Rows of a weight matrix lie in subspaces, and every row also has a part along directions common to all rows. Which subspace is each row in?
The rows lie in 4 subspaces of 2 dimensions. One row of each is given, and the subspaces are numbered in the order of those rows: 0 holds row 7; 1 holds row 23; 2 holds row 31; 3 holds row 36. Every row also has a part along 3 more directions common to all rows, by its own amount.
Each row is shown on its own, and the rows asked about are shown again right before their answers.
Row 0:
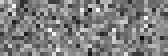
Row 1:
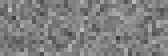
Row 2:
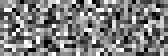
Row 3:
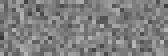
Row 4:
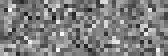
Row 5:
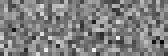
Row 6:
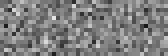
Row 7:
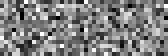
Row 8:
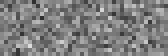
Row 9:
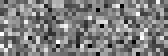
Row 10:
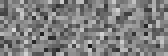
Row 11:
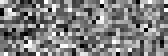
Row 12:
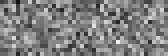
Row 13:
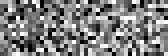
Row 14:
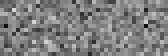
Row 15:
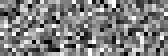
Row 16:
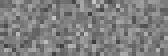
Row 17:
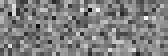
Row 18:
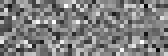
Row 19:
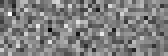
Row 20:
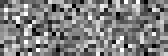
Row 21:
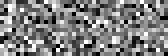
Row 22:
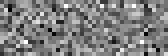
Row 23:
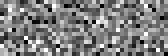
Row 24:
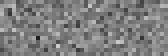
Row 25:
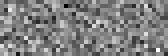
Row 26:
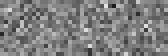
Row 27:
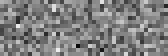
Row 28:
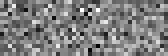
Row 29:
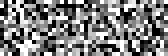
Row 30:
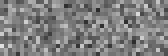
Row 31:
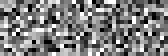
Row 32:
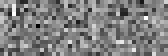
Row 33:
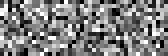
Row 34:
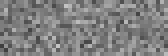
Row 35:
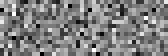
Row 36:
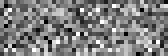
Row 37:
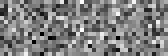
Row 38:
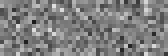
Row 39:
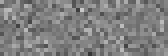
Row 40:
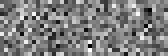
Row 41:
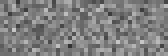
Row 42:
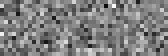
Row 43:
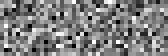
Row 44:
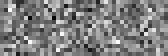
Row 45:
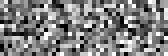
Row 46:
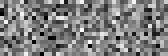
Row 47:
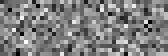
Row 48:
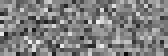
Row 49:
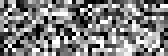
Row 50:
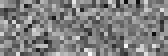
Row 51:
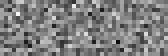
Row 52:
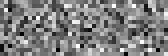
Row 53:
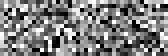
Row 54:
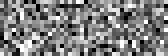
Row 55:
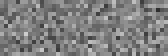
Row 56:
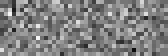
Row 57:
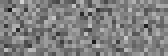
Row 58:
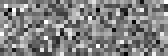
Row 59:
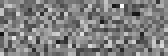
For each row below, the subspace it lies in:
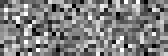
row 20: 2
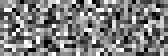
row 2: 2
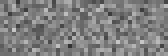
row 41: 3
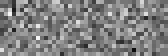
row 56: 3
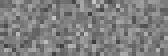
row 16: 2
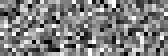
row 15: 2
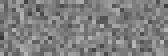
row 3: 0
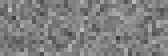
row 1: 0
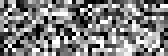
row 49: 3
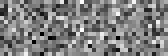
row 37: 0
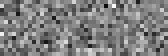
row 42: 2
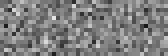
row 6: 2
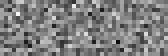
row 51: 2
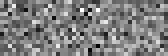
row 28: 3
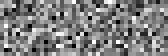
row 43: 2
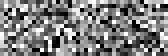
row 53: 3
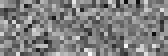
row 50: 2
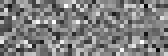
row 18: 1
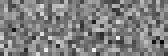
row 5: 0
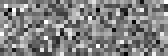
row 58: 3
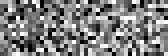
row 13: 0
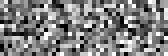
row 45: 1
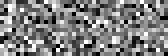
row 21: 1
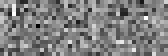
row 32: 3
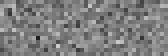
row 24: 3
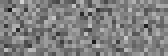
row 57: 2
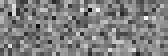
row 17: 3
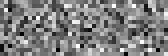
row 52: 1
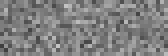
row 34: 1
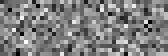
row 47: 0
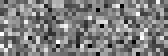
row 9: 1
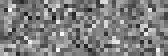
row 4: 1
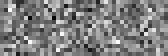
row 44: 1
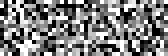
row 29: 0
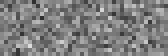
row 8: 0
